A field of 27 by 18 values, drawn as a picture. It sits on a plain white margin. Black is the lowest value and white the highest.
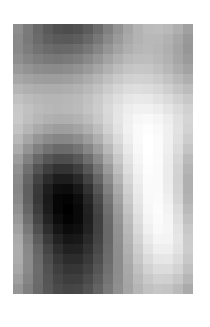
Ninth with the lowest average: bottom left. Lone odd cells: none. Ninth with the highest average: middle right.
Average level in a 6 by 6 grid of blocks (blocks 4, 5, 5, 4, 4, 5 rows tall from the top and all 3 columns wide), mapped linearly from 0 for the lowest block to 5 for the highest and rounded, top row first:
2 2 2 3 4 3 | 3 3 3 4 4 4 | 3 2 3 4 5 4 | 2 0 1 3 5 4 | 2 0 0 3 5 4 | 2 1 1 3 4 4
